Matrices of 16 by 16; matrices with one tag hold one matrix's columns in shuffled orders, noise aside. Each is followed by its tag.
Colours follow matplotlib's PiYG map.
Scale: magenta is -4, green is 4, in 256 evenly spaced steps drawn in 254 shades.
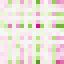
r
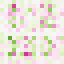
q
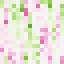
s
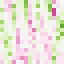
s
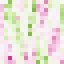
s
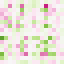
q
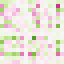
q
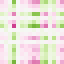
r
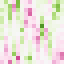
s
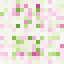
q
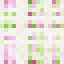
r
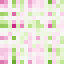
r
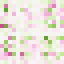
q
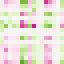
r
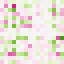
q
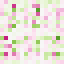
q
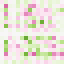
q
